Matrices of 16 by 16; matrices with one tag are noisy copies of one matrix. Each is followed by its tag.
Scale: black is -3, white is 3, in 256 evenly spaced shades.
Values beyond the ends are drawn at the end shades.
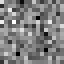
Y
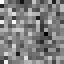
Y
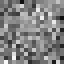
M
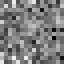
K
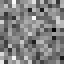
K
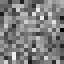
M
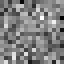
M
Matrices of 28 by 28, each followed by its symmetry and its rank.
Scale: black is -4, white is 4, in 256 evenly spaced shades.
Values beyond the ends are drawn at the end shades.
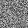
antisymmetric, full rank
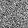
antisymmetric, full rank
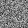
neither, full rank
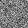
symmetric, full rank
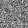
antisymmetric, full rank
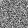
neither, full rank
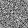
symmetric, full rank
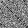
symmetric, full rank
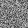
neither, full rank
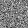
antisymmetric, full rank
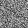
neither, full rank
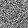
symmetric, full rank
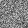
symmetric, full rank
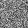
neither, full rank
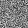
antisymmetric, full rank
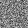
neither, full rank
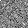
symmetric, full rank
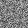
antisymmetric, full rank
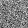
neither, full rank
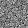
symmetric, full rank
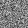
antisymmetric, full rank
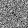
symmetric, full rank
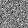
neither, full rank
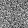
antisymmetric, full rank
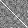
symmetric, full rank
